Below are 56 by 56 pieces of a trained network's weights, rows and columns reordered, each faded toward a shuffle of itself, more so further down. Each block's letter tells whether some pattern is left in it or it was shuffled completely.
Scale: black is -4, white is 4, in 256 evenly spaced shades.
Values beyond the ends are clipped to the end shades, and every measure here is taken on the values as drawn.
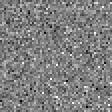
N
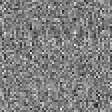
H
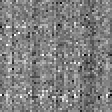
H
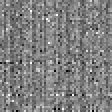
H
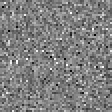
N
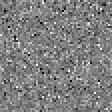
N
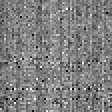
H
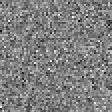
N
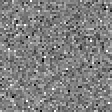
N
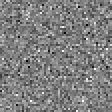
N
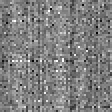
H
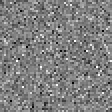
N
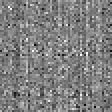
H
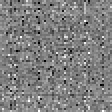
H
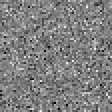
N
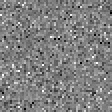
N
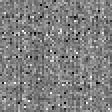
H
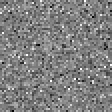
N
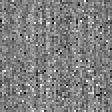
H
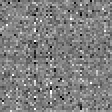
H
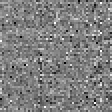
H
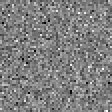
N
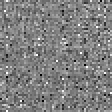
H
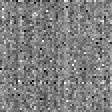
H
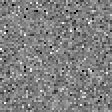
N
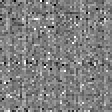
H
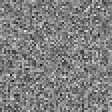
H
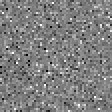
N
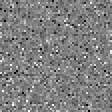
N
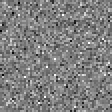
N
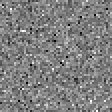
N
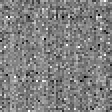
H
